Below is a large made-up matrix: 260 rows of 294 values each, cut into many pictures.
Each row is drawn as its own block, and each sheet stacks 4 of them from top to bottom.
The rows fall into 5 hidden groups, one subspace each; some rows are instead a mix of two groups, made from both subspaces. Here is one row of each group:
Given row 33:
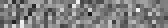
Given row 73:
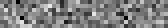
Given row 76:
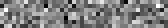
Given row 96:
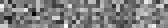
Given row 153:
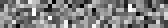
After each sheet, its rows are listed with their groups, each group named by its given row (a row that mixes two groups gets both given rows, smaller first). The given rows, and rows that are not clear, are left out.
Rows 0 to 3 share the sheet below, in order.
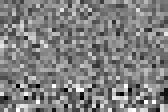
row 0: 33
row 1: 96
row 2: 33
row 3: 153
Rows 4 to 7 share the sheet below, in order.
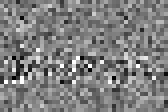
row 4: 73
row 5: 73
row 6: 33
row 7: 33
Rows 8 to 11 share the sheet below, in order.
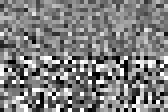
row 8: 96
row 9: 96
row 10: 76 and 96
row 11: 73
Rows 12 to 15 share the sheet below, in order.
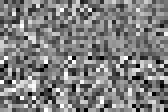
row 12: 33
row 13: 96
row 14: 76
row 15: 153
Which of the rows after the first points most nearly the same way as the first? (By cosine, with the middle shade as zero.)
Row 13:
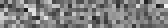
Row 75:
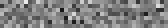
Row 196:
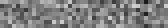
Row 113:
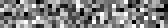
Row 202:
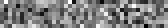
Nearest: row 196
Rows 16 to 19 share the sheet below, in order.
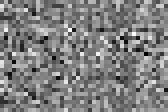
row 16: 96
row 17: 76
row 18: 96
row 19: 96
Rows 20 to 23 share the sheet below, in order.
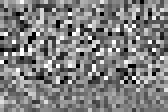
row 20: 73
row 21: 33
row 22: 73 and 153
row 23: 96
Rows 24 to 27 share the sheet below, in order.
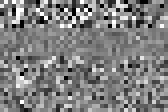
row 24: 33
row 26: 73 and 153
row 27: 73
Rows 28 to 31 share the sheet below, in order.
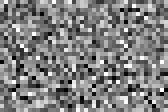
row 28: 76 and 153
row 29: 73
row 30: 33
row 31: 153
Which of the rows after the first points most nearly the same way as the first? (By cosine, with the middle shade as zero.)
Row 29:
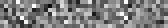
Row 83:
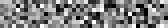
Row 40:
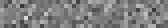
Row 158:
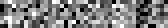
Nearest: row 40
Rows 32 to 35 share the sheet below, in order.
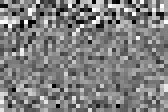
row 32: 33
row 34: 76
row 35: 96
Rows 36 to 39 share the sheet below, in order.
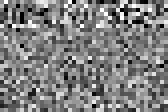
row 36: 76
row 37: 73
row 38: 76 and 153
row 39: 33
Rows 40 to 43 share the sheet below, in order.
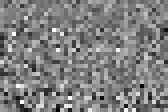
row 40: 33
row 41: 96
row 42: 96
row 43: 73
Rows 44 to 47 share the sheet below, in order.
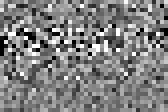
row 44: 33 and 153
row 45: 96
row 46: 73 and 96
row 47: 33
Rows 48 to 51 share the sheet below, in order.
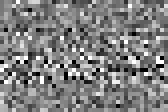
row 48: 153
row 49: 76
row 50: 76
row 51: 33 and 96
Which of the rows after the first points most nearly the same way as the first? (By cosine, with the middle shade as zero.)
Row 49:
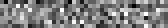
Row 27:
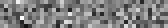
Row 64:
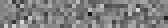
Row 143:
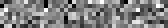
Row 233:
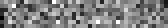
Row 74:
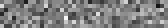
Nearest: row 74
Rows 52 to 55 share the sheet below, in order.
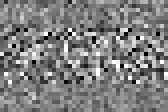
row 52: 76
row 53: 76 and 153
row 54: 33
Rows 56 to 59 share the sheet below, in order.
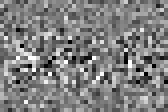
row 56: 76
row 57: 73
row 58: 153
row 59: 33
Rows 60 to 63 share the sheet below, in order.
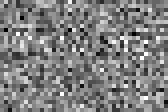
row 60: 73 and 76
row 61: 76
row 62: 33 and 73
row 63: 33 and 76
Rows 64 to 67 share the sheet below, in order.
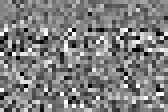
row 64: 33
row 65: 76
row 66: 73
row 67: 76
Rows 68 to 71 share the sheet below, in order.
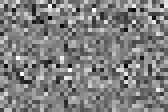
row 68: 153
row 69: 76
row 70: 73
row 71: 76
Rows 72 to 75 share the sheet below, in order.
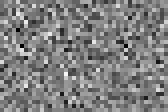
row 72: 33 and 73
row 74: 76
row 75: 76
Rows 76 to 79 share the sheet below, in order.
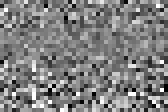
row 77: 33
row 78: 76 and 153
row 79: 153
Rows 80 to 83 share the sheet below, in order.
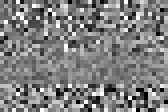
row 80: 73
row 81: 76
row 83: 33
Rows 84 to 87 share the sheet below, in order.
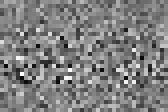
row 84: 33
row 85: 76 and 153
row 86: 73
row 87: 33
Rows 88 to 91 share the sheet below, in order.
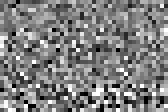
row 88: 153
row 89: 96
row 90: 73
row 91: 33
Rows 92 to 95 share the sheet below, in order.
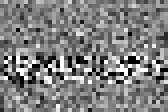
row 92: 76
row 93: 153
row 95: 73 and 96
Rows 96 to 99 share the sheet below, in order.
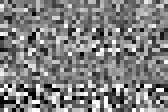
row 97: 33
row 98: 96
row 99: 96
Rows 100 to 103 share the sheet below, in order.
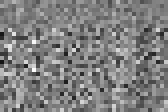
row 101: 96
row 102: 96
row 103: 33
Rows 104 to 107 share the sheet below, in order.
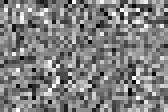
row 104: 76
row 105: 33
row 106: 73 and 153
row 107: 153
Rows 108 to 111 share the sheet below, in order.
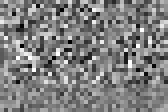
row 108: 33
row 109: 73
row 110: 153
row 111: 33
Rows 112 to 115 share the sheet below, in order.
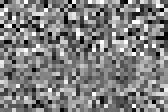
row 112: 76
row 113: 153
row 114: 96
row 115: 153
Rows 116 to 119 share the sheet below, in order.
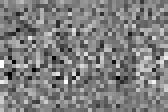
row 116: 73
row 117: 153
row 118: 96
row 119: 96
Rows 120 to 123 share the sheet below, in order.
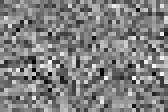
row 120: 33
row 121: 153
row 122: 153
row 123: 153
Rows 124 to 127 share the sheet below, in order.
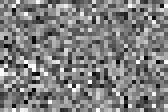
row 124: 153
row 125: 73 and 96
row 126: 96
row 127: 33 and 76
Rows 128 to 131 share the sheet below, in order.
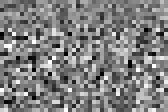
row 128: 153
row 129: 96
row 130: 153
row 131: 96
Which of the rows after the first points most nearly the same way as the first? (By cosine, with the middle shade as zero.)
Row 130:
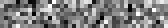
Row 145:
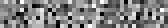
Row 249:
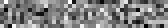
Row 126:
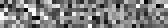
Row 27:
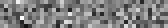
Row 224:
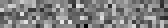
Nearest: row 249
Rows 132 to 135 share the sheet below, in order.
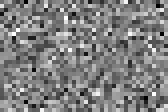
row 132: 76
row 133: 153
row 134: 153
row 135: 33
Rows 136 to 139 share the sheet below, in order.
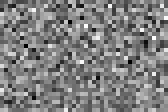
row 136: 153
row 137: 33
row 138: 96 and 153
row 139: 96
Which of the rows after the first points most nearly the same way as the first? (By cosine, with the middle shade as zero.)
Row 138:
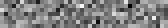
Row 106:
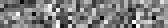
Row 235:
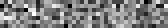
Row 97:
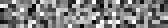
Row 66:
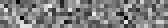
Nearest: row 235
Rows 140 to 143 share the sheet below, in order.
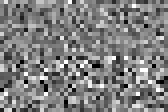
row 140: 76
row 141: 76
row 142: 33
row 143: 76
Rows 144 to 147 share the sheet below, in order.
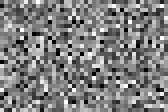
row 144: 33 and 76
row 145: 73
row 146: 33 and 76
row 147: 76
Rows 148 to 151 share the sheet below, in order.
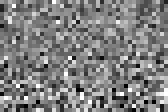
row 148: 96
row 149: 33
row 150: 76
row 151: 153
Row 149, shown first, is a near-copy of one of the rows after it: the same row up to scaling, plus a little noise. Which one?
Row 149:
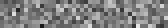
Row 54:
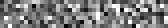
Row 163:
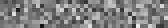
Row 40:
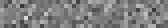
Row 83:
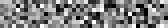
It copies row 163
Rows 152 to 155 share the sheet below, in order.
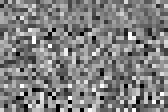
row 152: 73 and 96
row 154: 153
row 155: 73
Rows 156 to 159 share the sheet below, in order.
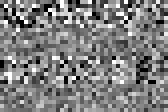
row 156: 73
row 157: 153
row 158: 33 and 96
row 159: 73 and 153
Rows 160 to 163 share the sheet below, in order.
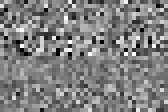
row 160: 76
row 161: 73
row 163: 33
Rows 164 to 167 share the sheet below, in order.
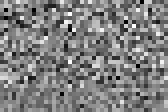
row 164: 73 and 96
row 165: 76
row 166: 33
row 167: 33 and 76
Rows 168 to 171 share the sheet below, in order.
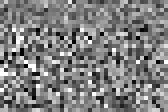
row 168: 76
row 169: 33
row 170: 96
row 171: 96 and 153
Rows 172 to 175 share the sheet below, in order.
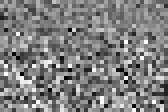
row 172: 96
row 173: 33 and 76
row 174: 73
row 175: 153
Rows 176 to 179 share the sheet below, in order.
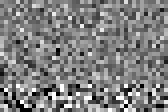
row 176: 73 and 76
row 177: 73 and 96
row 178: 96
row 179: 73
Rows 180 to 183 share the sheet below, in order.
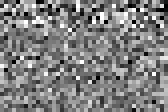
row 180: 153
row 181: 76
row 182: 96 and 153
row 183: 153
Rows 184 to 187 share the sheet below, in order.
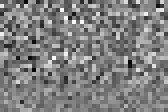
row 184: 76
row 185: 96
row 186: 153
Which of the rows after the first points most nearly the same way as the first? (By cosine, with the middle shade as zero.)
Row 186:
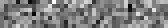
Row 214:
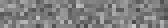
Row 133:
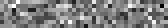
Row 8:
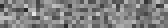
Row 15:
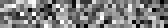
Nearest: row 214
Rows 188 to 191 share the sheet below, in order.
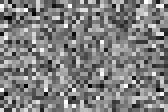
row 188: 96
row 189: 76 and 153
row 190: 153
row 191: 76
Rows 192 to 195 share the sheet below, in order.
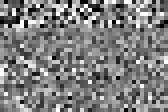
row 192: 33
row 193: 73
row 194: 96
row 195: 73
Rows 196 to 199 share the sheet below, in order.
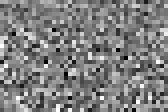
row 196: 76 and 96
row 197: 96
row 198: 76
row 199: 73
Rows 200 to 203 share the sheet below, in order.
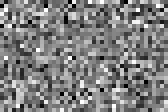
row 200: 76
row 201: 73
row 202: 76
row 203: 33
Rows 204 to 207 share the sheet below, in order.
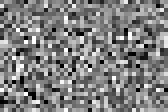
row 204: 76
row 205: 153
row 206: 33
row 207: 96
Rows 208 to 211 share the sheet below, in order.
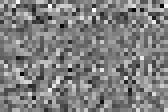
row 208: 153
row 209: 73
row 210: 73
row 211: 153
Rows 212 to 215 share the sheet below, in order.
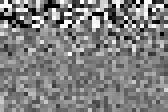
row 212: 73 and 96
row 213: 33
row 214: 153
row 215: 96
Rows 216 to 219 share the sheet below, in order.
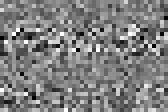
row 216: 33 and 153
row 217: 96 and 153
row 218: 73
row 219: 96
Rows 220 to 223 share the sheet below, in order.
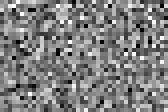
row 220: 153
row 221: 73
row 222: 33
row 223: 153
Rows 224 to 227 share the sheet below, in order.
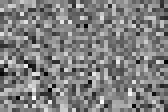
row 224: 153
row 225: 96
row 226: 96
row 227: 153
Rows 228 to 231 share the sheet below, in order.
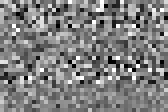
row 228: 33 and 73
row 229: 153
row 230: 33
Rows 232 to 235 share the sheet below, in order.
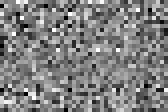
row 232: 73 and 76
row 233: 96
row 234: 153
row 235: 96
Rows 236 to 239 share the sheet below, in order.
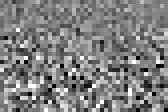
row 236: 33
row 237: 73 and 153
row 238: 76
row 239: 153
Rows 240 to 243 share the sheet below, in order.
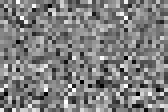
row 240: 73
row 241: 73
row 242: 73 and 76
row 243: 76
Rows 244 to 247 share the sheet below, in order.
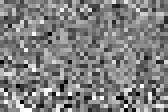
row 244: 33
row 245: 73 and 153
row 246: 96
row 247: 73
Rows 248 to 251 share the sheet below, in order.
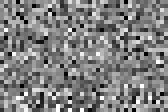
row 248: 73
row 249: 76
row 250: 76
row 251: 73
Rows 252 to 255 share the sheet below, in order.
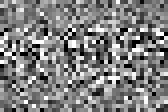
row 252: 33
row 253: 76
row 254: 33
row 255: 33
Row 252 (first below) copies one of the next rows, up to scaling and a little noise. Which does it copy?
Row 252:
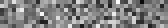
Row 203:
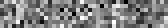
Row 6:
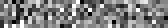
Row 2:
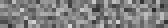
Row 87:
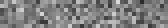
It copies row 87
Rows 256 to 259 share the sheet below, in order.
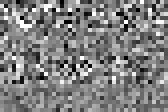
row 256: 73
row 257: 76
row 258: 33
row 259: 73
